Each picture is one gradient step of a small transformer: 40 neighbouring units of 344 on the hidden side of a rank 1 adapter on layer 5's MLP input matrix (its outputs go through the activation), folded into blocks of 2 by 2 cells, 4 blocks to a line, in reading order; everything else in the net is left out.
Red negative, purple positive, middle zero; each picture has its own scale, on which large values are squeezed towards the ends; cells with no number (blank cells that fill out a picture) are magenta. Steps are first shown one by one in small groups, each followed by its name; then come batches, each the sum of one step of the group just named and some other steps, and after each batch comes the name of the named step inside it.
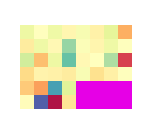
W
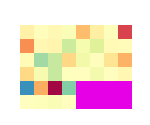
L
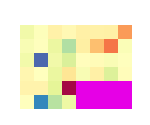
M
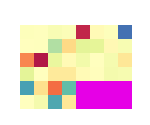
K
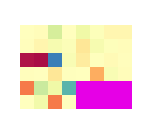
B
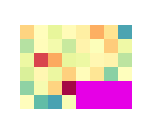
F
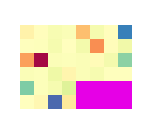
K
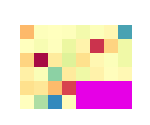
M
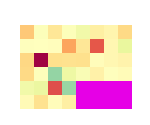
B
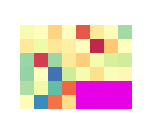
W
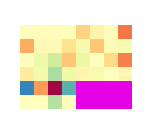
L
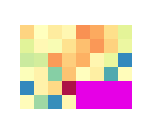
F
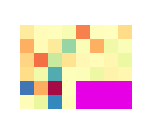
L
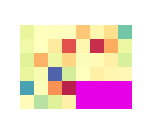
M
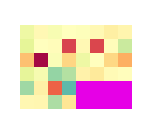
B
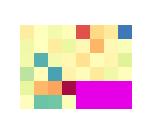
F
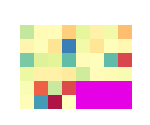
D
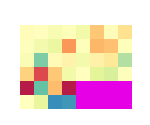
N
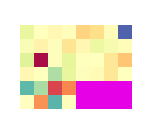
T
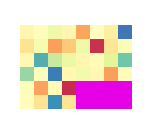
D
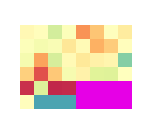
N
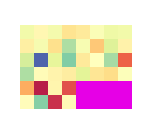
D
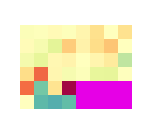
N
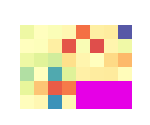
T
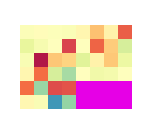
N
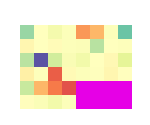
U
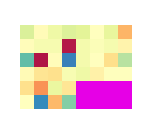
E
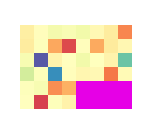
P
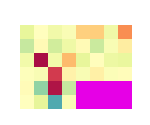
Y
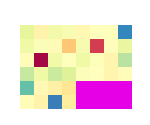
U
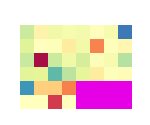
U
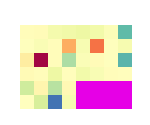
E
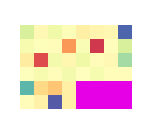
U
